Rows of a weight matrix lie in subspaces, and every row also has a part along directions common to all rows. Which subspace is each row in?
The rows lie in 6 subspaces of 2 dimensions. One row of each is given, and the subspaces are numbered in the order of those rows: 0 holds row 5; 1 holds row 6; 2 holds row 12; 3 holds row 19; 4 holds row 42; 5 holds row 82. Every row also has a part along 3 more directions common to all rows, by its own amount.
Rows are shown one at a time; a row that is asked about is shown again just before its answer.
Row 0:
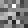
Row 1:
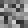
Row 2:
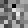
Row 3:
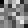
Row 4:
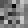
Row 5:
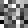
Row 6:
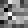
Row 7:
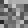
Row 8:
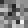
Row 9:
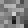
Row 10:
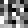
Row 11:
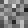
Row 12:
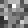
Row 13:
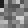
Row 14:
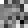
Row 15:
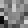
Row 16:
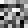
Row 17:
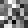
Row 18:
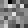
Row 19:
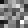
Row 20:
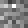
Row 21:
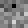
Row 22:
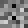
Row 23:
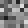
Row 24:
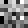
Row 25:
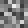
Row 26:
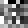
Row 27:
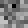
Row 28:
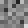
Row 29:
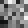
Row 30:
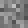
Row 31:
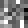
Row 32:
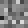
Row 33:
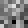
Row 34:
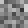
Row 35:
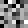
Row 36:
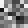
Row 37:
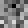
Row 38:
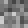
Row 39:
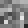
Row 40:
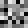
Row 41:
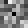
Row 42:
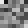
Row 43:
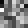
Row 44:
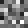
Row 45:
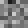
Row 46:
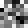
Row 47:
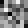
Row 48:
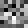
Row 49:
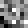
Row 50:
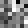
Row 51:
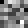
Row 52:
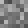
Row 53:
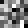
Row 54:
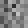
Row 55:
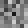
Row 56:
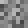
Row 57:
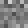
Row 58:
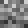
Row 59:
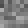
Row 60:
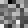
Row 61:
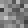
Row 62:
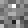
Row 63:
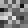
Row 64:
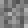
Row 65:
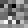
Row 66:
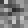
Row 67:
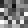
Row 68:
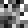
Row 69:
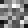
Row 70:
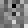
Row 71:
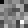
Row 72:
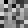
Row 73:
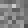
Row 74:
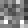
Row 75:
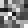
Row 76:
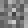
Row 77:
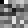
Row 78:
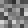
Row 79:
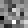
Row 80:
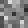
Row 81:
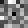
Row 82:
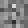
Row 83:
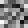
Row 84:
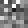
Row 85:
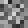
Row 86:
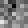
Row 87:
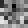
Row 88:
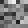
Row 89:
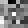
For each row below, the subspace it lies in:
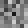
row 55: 2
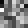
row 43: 1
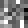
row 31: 4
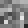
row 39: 5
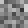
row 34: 5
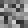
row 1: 4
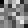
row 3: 1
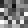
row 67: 2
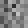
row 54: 0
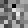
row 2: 0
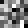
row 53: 3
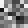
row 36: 1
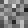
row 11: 4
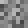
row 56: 3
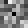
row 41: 4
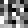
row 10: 5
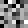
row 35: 0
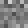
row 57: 3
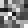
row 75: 4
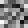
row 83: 3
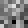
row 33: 0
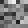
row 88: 1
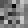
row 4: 5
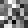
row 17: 2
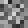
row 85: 3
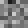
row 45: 2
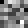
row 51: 3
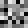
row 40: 2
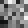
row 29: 4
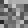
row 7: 0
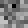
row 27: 2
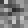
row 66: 0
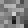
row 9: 0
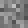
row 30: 4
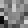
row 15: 2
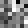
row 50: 1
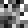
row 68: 4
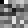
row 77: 0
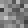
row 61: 1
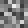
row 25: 2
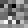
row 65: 4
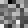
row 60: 0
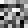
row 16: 3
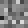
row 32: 2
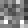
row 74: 4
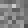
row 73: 3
